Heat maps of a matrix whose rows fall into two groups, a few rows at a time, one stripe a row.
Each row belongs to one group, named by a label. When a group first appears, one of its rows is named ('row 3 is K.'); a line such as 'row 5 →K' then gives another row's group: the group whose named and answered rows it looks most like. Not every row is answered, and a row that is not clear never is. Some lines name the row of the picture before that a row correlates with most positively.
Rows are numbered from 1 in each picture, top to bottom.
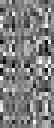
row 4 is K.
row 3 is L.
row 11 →L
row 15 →L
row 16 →L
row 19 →L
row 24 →K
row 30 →L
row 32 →K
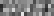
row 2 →L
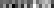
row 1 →K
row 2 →K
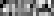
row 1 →L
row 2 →L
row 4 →K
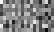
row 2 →L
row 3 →K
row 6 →K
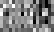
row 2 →L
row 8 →K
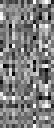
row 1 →K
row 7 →K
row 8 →K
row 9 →K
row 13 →L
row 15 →K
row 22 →K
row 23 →K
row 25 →L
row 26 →K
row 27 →K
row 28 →L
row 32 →K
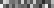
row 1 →L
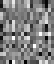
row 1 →L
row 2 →L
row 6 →K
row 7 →L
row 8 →L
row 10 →L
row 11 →L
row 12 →K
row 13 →L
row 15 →L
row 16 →K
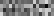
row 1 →K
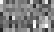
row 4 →L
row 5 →K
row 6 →K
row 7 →K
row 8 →L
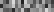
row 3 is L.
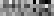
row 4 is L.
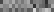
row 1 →L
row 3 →K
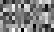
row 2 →L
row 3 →L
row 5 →K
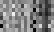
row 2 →L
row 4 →L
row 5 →L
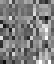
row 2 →K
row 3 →K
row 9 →K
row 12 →L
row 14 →K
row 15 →K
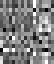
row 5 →K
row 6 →K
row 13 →L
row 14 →K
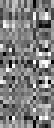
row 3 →L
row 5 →K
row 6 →L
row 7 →L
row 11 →K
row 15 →L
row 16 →K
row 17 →K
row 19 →L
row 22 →K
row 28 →K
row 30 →K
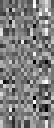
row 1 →K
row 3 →K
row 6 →K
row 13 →L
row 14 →K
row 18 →L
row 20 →K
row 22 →L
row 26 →K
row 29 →K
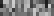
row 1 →L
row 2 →L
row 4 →K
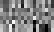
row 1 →L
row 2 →L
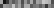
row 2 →L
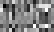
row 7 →K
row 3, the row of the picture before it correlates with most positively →1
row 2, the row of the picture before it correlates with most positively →1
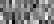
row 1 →K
